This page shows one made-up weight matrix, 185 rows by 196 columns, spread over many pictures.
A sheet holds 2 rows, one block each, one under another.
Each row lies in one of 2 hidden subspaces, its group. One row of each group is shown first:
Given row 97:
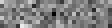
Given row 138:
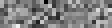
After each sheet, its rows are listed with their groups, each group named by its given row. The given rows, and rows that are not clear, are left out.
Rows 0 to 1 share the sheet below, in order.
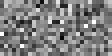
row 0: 138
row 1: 97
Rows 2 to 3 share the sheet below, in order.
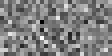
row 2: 138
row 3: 97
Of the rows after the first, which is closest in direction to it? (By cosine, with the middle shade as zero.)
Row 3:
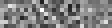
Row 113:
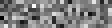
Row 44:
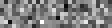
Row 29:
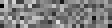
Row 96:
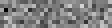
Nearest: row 29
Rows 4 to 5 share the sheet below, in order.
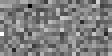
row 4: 97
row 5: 97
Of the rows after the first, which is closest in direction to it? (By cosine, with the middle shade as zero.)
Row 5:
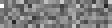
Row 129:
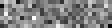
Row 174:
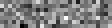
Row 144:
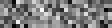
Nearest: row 174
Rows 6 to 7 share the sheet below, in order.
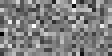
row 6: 138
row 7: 97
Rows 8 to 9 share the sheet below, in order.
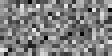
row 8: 138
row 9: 138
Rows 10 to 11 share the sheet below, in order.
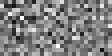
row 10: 97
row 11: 138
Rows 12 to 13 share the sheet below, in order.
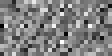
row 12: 138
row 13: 138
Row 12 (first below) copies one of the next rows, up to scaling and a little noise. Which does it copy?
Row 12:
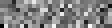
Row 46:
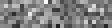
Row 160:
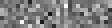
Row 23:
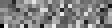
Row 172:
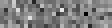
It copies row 23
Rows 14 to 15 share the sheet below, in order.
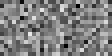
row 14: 97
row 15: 97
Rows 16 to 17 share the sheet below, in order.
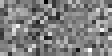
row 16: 138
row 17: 97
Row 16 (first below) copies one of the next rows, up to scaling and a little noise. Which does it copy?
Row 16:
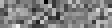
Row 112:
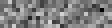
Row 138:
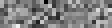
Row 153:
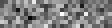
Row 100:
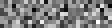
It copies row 138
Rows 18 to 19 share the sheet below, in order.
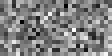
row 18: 138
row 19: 138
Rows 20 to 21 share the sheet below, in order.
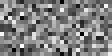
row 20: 97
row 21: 97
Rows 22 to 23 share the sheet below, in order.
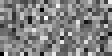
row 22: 97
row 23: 138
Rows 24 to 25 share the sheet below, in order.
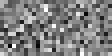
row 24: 138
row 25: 97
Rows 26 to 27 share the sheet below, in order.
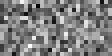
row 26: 97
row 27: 138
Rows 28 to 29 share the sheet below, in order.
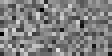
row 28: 97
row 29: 97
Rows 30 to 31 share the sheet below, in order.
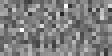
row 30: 138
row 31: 97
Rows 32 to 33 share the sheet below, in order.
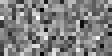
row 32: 97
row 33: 138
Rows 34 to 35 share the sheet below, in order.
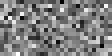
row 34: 97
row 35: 138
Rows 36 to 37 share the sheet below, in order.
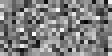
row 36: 97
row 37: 97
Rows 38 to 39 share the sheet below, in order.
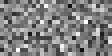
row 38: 138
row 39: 97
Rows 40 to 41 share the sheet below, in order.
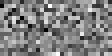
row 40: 97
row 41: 138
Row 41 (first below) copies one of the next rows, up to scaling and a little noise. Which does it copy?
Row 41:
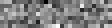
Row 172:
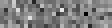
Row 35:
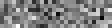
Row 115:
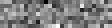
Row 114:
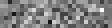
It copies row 115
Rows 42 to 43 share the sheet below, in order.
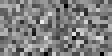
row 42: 138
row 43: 138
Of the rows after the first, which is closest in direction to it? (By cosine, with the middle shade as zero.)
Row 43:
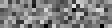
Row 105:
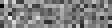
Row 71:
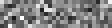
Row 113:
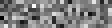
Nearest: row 105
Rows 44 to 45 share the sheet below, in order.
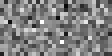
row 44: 138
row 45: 138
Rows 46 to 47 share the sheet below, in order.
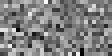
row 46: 138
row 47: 97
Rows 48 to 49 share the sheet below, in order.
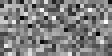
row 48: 97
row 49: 97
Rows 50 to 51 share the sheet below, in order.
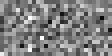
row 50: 138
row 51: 97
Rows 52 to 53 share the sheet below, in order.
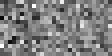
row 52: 97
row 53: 97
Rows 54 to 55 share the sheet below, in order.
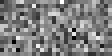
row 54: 97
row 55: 138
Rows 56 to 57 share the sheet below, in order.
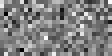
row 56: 97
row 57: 138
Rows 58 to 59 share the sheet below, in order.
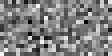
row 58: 97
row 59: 97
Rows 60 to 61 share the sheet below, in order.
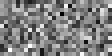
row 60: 138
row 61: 138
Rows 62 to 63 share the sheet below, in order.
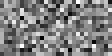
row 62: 97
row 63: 97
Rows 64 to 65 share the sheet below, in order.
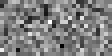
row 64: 138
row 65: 97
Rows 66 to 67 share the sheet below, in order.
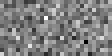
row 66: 97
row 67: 138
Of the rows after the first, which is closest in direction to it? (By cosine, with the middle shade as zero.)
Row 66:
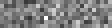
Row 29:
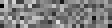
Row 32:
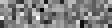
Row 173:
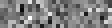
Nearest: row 32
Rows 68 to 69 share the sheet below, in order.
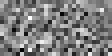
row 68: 138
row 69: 138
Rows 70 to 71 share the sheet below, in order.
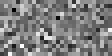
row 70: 138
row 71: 97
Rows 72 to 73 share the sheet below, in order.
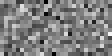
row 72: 138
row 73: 138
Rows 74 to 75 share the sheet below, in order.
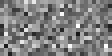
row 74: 138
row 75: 97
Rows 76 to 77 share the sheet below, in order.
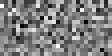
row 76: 97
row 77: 138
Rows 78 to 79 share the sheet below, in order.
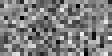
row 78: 97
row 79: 138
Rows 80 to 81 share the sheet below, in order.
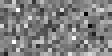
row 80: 138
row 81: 138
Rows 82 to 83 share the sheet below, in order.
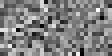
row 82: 138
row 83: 97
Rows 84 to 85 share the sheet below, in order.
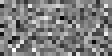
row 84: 97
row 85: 97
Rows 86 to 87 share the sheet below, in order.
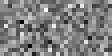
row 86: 138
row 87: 138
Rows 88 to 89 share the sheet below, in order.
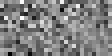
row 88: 97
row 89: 97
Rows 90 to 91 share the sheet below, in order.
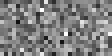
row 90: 97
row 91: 138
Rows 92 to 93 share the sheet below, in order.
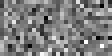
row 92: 97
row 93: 138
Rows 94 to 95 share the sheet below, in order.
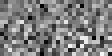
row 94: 138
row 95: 138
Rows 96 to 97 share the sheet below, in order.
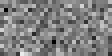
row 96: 138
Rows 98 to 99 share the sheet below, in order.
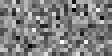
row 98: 138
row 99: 138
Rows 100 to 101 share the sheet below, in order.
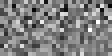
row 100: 138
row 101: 97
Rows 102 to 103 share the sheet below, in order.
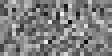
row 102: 138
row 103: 138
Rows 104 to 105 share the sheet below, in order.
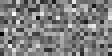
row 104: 138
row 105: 97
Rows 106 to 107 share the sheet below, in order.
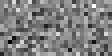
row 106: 138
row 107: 97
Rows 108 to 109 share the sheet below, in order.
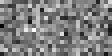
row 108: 97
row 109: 138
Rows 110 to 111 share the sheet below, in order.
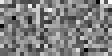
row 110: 97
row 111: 97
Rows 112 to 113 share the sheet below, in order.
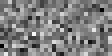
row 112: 138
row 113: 97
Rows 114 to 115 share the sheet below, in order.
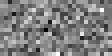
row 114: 138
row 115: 138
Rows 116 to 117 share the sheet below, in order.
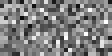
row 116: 97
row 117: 138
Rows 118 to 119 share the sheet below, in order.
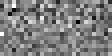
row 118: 97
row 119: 97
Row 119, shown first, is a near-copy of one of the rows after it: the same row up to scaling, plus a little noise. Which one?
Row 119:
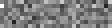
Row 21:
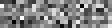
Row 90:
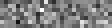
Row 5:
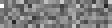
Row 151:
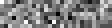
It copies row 5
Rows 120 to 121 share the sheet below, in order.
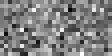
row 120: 138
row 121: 97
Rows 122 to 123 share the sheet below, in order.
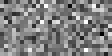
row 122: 138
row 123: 97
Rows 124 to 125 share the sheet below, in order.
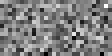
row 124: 97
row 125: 138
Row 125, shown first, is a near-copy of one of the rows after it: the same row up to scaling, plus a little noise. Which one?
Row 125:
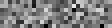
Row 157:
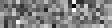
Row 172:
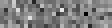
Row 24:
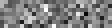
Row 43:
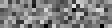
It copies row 43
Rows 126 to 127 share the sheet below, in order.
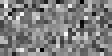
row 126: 97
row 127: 138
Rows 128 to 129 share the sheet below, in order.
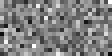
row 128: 97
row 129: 97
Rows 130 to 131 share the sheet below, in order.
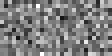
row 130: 97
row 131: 138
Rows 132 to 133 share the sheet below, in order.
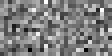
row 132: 138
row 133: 97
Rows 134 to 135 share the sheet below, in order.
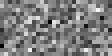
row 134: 138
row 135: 97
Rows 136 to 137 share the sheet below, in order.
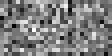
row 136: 138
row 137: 138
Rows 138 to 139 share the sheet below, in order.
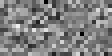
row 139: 138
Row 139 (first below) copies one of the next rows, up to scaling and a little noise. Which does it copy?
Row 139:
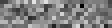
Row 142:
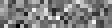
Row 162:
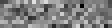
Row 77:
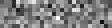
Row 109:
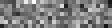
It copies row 162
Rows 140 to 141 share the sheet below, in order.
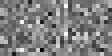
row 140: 138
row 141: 138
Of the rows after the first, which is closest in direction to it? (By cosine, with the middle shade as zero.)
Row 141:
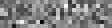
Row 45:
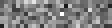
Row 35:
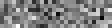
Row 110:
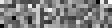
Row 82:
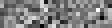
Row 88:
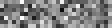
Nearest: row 88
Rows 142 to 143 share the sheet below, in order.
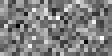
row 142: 138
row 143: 138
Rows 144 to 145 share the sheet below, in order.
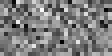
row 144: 138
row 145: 138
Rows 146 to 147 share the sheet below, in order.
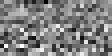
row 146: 138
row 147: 97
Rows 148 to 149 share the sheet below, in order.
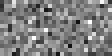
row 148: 97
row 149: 138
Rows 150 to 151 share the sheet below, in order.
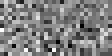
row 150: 97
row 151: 97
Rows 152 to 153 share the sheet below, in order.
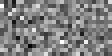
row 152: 97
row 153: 138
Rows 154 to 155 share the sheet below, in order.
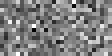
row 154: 138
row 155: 138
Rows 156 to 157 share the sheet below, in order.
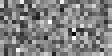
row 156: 97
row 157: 138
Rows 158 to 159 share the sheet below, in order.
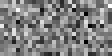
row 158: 138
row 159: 138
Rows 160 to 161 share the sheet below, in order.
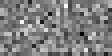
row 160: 138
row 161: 138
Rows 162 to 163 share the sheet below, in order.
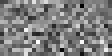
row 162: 138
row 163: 97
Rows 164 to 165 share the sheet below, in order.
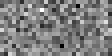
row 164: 97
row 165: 97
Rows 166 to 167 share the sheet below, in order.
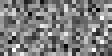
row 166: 138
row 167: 97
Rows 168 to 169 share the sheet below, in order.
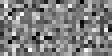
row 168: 97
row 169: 97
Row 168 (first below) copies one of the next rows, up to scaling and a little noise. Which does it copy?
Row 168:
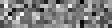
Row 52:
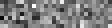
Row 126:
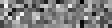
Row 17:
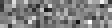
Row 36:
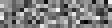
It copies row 126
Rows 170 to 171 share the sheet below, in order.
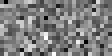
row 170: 97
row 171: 138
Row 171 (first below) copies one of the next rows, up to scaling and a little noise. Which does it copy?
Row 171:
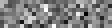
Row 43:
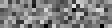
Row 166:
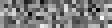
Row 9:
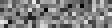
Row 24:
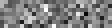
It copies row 24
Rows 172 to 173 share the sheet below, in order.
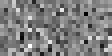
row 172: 138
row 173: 138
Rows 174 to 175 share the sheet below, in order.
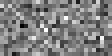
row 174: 97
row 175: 138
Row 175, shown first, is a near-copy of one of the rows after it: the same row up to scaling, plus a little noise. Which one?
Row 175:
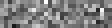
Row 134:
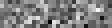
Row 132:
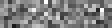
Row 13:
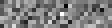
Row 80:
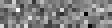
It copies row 132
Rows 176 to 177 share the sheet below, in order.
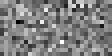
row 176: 138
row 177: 138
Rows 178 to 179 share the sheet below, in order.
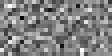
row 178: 97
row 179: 97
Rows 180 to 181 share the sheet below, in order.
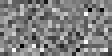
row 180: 138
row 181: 97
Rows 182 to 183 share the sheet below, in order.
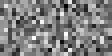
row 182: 138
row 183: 138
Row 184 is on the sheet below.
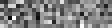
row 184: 97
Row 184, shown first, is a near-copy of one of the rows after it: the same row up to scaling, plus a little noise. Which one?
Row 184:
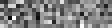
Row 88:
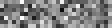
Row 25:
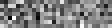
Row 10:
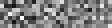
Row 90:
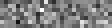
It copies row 25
